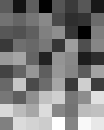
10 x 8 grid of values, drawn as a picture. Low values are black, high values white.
Calmest part: top left. Slope: up to the bottom. Average level on the scale: 50%. Ninth with the lowest average: top right. Ninth with the highest average: bottom middle.
